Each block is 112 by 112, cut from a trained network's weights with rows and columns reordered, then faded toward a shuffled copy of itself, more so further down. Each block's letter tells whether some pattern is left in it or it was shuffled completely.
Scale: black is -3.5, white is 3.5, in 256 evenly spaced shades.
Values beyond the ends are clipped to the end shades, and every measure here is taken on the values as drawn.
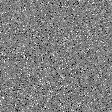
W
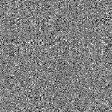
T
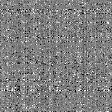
T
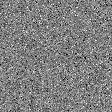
W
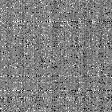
T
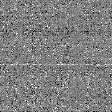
T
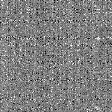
T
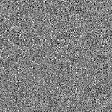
T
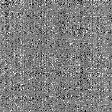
T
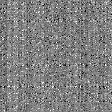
T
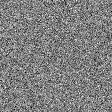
W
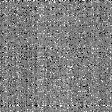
T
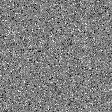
W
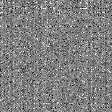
T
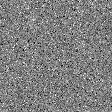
W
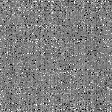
T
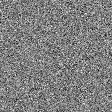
W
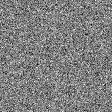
W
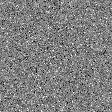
W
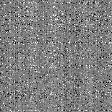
T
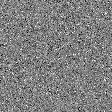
W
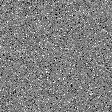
W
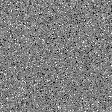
W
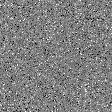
W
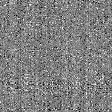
T
